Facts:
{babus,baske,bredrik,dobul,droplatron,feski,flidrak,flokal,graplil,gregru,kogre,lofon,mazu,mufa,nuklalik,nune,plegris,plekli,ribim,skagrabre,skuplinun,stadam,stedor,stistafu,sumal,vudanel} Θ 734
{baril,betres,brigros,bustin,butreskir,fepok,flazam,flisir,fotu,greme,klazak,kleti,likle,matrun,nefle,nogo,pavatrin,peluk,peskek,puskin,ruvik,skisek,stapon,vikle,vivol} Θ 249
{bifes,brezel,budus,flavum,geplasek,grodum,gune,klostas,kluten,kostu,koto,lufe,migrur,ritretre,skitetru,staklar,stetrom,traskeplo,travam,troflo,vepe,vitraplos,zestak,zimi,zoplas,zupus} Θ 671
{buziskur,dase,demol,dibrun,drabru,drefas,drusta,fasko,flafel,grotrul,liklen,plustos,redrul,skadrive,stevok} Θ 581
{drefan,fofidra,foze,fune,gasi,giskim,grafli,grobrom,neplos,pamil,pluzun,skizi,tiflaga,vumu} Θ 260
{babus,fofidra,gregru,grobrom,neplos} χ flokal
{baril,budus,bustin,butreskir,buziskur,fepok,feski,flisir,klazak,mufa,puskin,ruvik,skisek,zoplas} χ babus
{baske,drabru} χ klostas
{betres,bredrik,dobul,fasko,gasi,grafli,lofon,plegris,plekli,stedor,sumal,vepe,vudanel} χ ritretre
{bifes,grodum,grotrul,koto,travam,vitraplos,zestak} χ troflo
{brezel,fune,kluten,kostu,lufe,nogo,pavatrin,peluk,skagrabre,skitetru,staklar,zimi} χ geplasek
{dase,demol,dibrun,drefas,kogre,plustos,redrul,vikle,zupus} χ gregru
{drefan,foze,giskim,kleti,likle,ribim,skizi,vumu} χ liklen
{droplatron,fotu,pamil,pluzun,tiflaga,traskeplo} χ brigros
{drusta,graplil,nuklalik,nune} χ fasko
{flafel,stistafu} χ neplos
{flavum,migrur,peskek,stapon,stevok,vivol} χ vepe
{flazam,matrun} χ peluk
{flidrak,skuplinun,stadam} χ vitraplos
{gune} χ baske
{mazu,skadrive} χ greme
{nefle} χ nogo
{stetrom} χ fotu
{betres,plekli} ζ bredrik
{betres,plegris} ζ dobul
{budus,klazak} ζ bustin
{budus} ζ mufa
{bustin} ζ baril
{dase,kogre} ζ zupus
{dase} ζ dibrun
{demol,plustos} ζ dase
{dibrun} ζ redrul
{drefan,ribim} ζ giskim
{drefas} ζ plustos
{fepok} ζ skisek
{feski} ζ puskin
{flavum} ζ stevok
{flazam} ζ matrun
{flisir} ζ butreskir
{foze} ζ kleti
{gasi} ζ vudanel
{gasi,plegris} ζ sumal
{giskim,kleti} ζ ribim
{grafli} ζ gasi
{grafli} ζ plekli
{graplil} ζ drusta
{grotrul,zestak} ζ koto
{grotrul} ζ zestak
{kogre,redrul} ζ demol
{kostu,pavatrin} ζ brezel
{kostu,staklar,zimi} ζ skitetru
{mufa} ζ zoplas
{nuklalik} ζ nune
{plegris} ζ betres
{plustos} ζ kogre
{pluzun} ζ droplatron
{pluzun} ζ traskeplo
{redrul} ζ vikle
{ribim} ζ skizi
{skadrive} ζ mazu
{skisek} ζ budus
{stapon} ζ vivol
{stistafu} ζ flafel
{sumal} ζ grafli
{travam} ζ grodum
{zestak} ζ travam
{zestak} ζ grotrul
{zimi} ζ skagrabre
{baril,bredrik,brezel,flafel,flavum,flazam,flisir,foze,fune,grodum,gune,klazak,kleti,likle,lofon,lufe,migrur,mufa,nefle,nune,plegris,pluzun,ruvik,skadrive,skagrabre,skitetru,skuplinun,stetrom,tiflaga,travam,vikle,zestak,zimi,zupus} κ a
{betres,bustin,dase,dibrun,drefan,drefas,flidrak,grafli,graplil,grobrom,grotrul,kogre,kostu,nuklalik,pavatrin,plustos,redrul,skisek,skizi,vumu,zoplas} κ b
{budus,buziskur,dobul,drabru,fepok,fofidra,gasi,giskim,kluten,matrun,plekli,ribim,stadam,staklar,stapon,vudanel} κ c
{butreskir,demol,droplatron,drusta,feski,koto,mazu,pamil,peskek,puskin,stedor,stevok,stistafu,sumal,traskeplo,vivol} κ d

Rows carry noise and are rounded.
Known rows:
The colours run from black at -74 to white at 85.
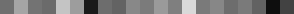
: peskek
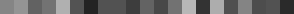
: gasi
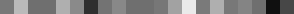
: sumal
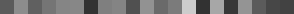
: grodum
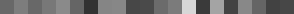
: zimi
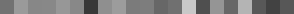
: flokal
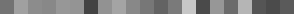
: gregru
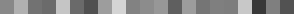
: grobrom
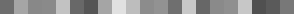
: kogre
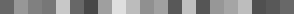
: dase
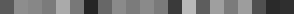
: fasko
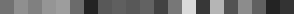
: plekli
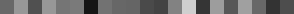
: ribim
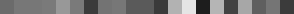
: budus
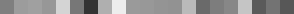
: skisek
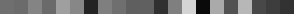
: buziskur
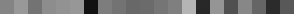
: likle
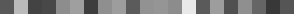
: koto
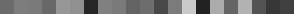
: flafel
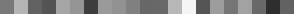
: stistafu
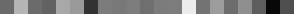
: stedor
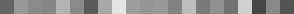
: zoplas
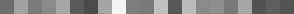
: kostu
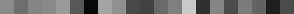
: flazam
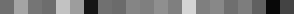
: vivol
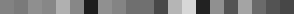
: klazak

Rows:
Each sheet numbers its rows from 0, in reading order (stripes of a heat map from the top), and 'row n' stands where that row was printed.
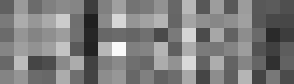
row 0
klostas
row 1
betres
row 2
plegris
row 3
pavatrin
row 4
traskeplo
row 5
neplos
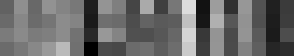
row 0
stadam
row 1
drabru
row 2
skagrabre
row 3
stapon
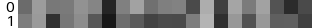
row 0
liklen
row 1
giskim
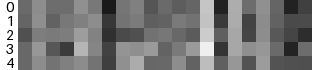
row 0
skadrive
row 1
gune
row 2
migrur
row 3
demol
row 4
geplasek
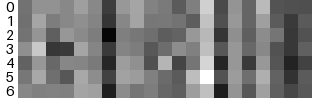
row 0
babus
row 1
baske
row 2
kleti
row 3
pamil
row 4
skuplinun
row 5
feski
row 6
vikle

